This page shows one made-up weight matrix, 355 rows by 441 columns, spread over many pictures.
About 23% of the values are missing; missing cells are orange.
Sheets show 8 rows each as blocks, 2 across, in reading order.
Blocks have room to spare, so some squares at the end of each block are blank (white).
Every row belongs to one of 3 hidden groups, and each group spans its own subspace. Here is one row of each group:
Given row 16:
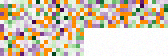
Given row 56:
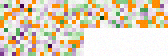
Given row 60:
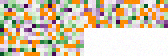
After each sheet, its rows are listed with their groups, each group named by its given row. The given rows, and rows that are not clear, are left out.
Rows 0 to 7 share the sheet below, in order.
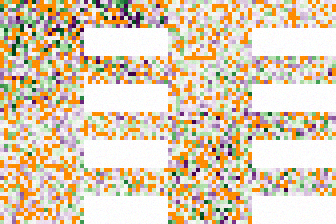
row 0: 60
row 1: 60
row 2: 60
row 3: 16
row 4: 16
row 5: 56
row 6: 60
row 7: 60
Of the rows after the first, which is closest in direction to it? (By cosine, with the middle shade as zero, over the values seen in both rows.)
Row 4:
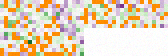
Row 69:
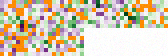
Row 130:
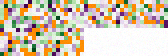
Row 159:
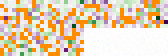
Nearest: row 69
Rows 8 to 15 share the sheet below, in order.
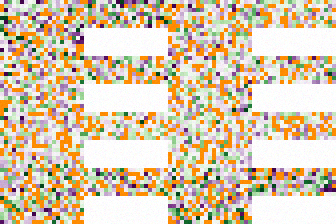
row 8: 16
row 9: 56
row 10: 16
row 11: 16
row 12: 56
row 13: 60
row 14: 60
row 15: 16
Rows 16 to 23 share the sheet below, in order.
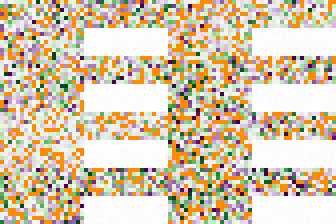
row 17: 56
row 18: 16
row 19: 56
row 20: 56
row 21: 60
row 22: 16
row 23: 60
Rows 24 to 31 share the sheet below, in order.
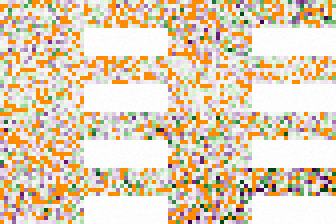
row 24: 60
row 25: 16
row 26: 60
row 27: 16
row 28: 16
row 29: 60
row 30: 60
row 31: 16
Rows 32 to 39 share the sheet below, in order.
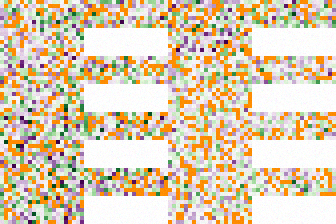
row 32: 16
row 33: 60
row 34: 56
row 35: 16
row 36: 56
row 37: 16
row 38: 56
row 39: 60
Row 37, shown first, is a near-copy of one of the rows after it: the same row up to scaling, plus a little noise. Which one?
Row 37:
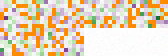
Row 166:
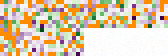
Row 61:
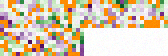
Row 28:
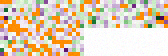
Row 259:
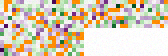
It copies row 28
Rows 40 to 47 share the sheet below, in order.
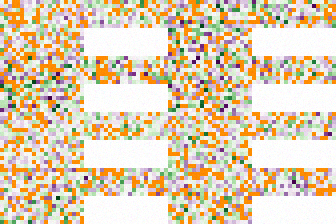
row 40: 16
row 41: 60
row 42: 60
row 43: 60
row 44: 60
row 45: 56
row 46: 56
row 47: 60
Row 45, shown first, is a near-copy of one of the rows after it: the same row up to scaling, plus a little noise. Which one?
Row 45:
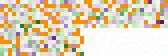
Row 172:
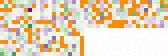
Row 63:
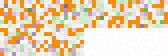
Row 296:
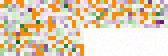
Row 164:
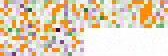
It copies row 296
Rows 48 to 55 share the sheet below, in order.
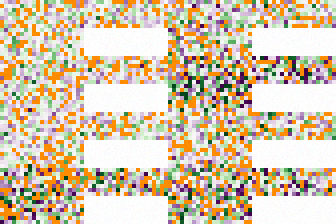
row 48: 56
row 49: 60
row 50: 56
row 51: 60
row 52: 56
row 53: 16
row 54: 60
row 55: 60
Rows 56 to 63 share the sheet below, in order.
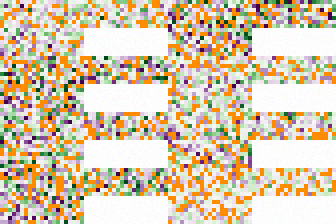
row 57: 16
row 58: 16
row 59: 16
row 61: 16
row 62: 60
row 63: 56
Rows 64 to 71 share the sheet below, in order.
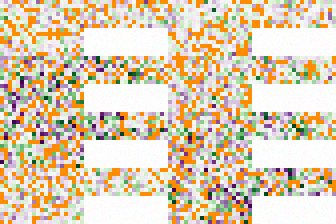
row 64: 16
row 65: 16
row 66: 60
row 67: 60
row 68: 16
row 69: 60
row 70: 60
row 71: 16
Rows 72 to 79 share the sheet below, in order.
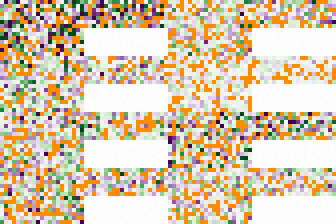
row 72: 16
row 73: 16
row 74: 56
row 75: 60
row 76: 56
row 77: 16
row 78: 16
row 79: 16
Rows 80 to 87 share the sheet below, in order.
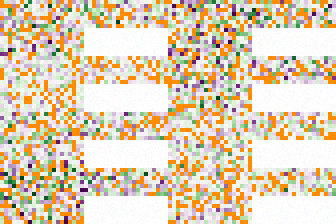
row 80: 60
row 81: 56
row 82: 16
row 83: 60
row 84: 56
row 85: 56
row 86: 56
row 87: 60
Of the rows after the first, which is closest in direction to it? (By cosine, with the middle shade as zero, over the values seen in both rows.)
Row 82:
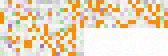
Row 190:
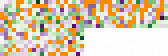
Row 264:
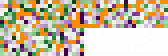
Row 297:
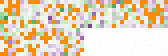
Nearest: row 297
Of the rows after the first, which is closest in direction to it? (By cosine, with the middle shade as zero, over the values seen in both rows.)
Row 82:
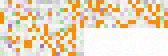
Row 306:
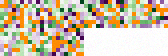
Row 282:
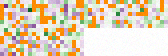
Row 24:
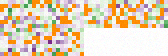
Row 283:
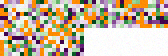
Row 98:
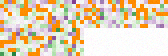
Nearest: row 306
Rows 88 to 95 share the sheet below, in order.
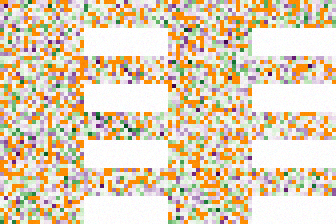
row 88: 60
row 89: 60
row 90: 60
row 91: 56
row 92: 60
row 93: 60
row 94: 56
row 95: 60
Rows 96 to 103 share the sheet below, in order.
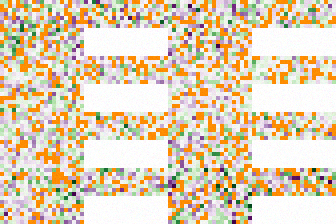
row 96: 60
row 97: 56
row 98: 56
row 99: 60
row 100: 60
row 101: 60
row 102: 16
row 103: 16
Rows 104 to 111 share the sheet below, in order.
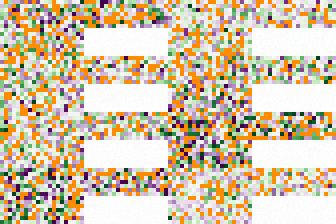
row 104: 16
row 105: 56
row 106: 56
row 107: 56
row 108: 16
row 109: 56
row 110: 60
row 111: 16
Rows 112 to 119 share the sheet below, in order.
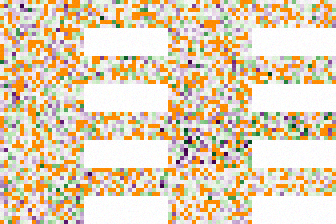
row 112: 56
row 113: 60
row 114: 56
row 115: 56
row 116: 16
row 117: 60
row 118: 16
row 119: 16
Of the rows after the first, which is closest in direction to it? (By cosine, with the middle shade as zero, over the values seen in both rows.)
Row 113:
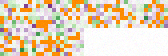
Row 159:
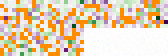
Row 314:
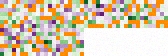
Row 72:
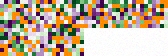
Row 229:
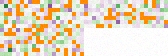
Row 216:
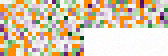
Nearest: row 229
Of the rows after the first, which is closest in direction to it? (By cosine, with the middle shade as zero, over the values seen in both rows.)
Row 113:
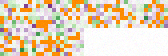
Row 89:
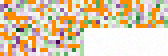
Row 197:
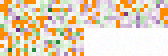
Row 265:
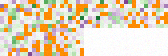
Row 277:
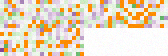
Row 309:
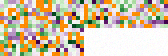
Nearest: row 197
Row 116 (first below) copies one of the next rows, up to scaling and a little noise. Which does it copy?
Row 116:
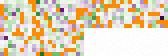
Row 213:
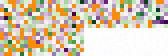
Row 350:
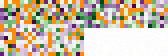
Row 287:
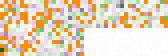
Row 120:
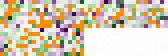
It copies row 350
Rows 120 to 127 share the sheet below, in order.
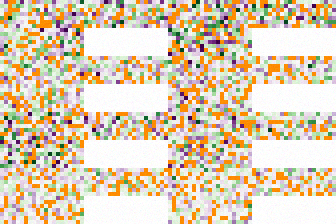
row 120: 16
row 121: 60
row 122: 56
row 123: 56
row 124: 60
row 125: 56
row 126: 60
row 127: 16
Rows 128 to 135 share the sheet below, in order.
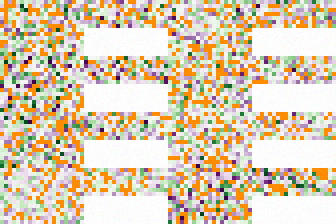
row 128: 56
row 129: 16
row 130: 60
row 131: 60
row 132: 56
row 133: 56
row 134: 16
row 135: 60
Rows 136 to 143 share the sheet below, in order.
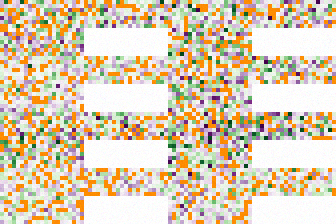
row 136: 16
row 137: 56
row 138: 56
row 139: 60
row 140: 60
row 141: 16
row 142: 60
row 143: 56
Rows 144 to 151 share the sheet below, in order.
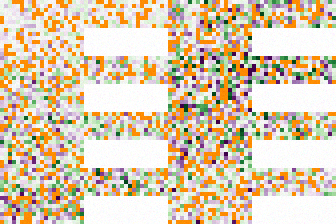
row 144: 56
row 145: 16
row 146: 60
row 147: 56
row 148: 60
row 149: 60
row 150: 60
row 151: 56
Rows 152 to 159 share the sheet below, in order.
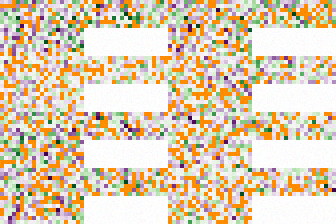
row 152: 60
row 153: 60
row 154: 56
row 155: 16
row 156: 60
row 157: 56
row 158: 60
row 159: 16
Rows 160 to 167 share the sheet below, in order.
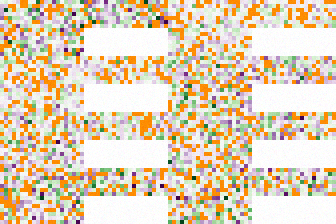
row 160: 16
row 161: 60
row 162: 60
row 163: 60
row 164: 56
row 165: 16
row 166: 16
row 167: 56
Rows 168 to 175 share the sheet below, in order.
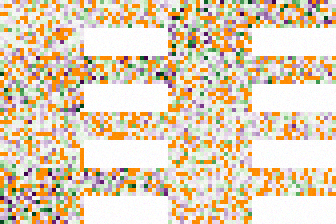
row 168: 56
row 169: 16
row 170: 16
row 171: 16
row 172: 56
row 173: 60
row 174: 60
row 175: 60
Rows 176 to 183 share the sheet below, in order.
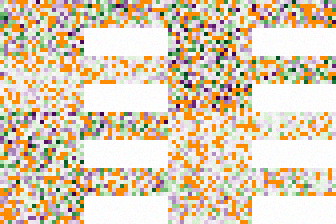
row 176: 16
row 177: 60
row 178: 16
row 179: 60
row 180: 56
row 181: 56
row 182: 16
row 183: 60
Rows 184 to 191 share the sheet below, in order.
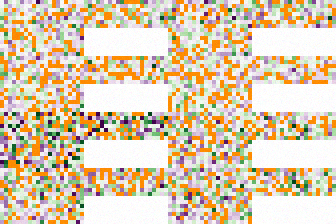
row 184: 16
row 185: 16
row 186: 16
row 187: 60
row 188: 16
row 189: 60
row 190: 16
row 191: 60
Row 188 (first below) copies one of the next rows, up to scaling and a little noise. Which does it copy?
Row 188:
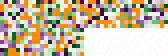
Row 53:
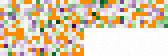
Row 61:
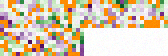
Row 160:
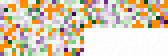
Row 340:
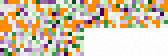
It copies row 340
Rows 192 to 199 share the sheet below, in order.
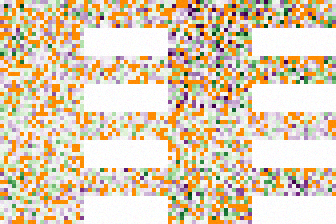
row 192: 56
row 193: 56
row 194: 56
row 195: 60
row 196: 56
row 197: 60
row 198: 56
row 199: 60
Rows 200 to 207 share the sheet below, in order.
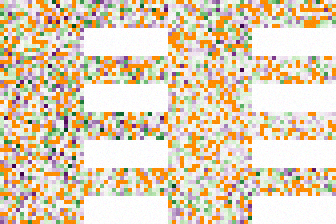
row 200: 16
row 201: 16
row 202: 60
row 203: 16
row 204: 56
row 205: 60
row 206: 56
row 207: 16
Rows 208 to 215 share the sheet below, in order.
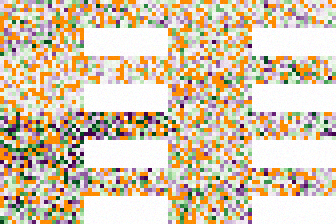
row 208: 60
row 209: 60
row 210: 56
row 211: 60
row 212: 16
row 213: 16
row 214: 56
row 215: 60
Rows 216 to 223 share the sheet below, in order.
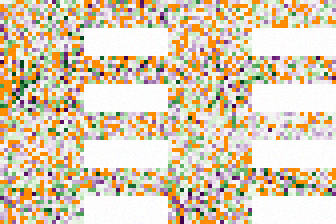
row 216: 16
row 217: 60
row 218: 56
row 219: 16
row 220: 16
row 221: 56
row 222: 60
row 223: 60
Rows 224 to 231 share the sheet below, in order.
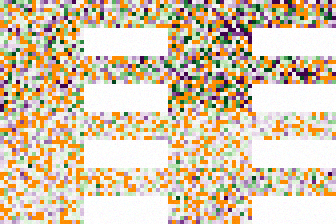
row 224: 56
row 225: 16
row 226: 16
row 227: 60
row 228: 56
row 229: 60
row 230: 56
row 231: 56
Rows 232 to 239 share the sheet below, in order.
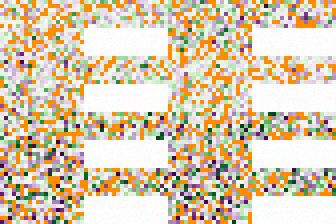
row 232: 16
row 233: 60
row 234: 56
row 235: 60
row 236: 56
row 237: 16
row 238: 60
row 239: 60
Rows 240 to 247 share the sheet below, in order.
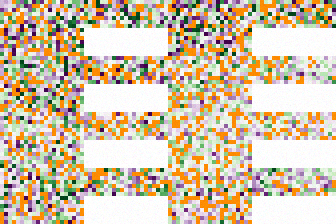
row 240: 60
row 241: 60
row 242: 56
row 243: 60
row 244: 56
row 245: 60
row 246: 16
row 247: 16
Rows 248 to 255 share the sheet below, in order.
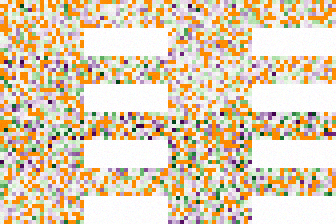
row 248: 56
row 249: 56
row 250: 56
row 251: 16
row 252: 16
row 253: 16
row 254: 16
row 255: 56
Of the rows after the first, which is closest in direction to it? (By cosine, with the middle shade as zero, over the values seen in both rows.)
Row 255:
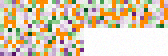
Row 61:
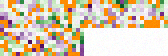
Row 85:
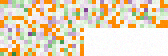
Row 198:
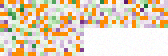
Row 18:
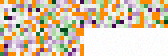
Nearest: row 198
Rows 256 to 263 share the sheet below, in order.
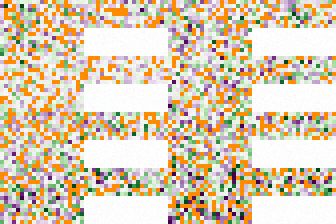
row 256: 56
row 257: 60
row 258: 56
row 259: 16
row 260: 56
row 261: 16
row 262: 60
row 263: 56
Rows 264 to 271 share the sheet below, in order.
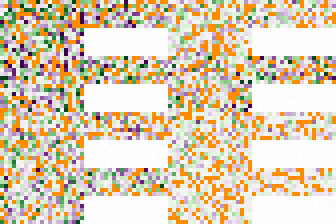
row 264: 56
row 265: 56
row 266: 56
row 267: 16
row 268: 60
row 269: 56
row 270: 16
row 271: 56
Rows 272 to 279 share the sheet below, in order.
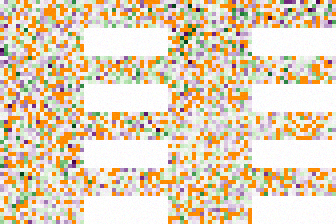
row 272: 16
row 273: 56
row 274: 60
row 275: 56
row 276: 16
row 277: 16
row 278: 56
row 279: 60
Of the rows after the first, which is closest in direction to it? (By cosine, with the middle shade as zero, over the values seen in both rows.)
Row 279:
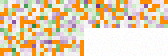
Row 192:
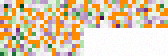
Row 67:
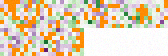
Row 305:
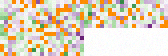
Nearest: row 305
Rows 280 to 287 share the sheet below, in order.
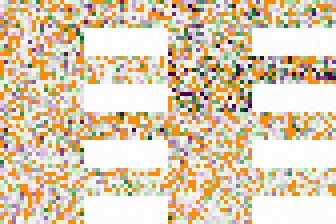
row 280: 16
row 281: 56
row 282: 56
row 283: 16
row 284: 16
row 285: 60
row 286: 60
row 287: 16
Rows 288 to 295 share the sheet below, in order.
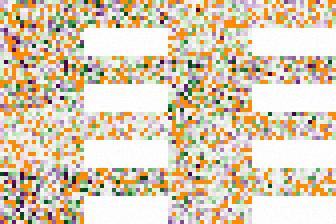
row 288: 60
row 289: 56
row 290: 56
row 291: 56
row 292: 16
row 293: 56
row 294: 56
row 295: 56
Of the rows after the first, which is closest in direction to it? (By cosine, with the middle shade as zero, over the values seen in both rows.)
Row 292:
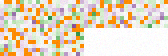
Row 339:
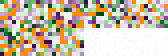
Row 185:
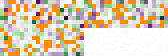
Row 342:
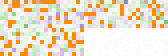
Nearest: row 339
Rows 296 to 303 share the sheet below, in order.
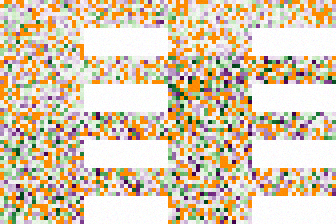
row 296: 56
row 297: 16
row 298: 60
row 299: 60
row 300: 60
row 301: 56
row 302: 60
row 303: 60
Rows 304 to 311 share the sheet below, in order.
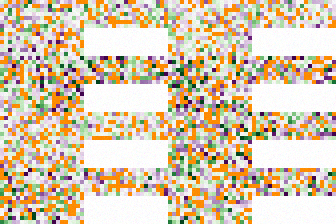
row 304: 60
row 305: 16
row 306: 16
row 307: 56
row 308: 56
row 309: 16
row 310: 60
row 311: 56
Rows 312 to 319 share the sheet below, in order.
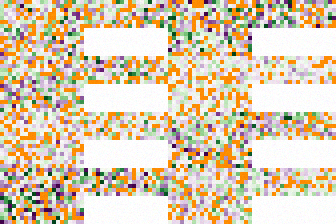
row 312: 56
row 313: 16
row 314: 60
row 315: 60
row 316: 56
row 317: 16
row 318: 60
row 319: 60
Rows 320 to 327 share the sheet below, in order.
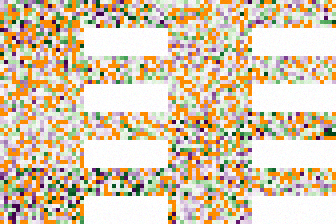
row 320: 60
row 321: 16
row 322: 56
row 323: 56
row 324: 60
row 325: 16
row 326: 60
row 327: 16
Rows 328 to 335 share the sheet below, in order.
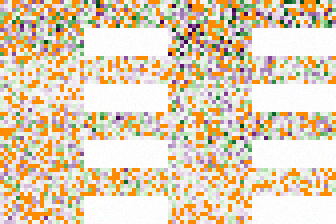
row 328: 60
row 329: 56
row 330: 56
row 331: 16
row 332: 16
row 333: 16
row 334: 60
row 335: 16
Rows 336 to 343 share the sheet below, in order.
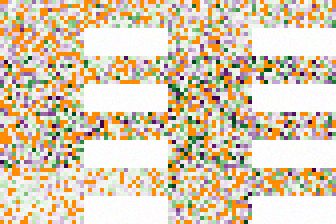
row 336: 60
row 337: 60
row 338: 60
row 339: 60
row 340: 16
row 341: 56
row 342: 16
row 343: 16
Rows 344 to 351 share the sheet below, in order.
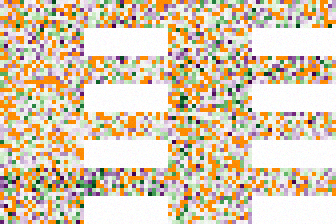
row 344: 16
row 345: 56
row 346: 16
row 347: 56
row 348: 60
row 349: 56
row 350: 16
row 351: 60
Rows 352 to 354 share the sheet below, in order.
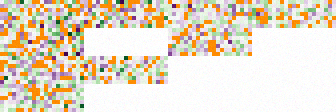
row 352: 16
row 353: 56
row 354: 56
